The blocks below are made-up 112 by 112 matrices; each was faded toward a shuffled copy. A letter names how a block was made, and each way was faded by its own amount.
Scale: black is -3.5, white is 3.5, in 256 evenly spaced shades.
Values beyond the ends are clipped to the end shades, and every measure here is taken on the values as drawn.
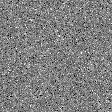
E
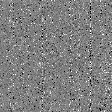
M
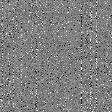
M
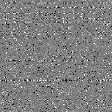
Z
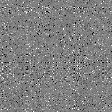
Z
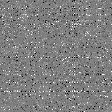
Z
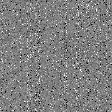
M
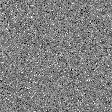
E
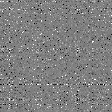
Z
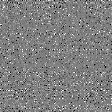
Z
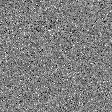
E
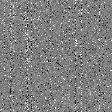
M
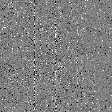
M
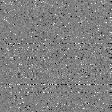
Z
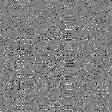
Z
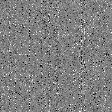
M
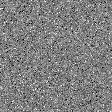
E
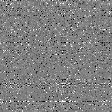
Z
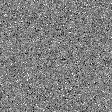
E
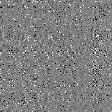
Z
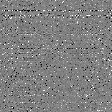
Z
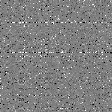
Z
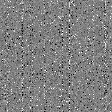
M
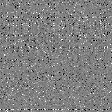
Z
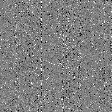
M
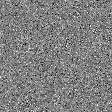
E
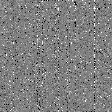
M
